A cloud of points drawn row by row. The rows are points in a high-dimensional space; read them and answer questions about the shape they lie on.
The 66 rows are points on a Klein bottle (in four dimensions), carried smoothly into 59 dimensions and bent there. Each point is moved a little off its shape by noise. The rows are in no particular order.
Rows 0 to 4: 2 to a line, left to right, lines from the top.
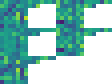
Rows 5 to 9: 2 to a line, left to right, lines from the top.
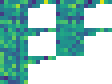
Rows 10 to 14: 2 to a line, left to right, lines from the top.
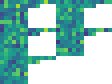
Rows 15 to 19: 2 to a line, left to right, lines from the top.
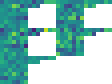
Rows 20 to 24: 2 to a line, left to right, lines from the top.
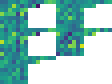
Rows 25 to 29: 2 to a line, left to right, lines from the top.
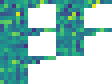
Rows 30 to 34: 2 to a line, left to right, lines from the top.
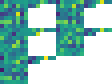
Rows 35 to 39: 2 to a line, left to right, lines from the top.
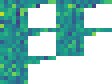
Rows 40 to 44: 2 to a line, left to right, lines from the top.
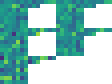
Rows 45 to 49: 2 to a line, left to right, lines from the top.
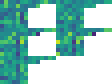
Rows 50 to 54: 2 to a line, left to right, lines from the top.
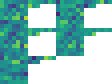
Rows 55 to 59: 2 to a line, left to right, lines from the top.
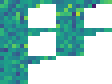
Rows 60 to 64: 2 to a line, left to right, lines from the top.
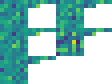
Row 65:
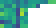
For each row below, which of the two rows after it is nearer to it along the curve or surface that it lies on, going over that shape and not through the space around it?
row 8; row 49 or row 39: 49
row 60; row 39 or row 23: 39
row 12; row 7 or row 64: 64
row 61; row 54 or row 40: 40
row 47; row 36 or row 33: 33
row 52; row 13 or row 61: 13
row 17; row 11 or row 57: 11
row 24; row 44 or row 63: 44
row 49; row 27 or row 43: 27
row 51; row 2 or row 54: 2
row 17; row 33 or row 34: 33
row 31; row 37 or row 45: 45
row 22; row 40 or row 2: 40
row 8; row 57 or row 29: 29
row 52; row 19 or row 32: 19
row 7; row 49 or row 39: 39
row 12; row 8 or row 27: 8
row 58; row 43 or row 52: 52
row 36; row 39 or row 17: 17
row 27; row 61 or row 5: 5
